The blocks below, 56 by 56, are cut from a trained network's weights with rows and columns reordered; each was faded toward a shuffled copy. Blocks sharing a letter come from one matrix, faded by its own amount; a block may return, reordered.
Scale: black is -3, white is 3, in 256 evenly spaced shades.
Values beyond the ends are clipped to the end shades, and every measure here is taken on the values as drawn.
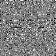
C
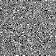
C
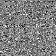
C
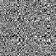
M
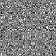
M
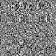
M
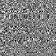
M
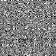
C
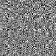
M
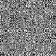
M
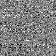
C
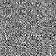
M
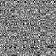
M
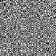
M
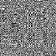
M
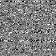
C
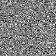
C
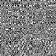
M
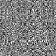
M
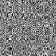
M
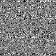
C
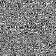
C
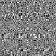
M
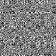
M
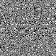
C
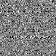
C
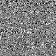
C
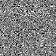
C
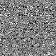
C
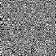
M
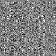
M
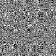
M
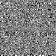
C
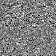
C
